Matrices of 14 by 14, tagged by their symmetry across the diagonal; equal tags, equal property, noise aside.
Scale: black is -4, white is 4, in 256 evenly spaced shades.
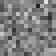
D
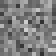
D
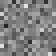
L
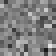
L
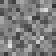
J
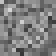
J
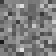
D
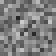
J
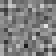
L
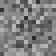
D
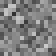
J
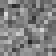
L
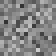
J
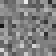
L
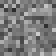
D
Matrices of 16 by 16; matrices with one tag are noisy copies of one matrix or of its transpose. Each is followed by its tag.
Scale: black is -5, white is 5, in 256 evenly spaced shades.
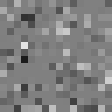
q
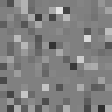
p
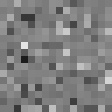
q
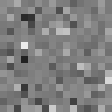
q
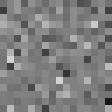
p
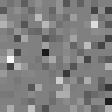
p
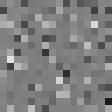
p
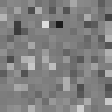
q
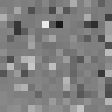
q
